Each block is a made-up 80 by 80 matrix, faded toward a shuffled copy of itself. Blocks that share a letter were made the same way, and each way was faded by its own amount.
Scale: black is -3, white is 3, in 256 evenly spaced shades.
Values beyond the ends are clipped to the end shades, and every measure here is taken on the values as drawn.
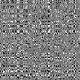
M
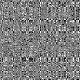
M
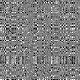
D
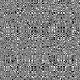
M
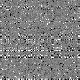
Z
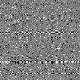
Z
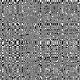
D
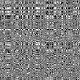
D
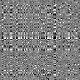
D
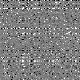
Z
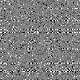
Z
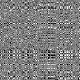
D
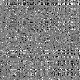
Z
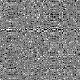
Z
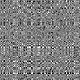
D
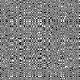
D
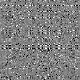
Z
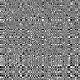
D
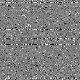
Z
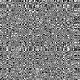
M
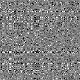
Z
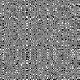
M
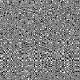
Z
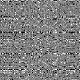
Z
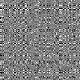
D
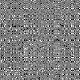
D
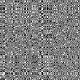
M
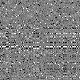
Z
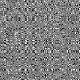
M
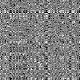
M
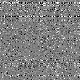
Z
